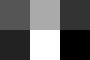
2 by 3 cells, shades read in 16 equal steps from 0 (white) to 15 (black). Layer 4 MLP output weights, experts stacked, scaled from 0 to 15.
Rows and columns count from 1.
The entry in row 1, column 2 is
5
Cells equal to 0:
1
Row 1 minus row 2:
-3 5 -3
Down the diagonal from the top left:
10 0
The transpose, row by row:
10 13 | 5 0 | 12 15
